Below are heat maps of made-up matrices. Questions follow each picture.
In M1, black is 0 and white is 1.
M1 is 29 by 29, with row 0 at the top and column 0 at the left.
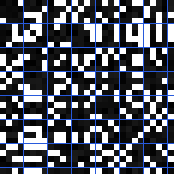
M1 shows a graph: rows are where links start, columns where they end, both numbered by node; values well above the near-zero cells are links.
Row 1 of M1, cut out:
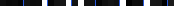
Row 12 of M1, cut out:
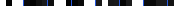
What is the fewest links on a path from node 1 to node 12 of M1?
3
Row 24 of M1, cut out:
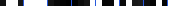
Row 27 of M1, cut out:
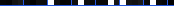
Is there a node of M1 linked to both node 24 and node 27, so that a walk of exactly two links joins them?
no
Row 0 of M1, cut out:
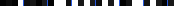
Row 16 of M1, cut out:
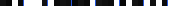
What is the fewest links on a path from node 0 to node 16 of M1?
2
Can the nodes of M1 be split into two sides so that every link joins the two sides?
no
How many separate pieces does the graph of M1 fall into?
1
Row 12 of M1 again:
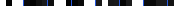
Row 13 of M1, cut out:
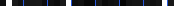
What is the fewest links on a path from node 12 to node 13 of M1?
4
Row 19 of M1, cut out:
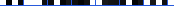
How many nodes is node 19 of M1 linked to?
12
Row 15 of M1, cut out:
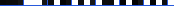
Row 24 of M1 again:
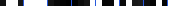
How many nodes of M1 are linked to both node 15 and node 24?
8
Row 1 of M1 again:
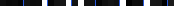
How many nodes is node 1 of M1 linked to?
5
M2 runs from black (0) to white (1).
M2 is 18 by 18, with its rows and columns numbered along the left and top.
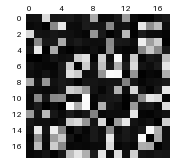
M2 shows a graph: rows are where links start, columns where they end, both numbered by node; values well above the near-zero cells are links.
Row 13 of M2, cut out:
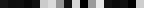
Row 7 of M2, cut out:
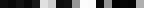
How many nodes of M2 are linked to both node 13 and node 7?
5
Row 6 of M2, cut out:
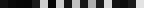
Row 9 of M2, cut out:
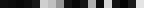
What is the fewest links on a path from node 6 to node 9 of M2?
1
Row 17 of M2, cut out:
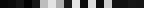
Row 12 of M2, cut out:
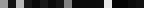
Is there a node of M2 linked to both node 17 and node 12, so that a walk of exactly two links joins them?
yes
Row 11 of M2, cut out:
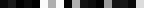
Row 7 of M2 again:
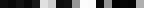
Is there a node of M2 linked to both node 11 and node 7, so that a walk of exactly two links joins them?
yes
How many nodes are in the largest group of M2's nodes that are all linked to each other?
7
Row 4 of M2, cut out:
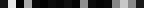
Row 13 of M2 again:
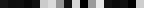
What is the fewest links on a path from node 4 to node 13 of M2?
3
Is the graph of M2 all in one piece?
yes
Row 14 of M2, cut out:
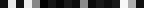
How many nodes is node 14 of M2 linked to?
6
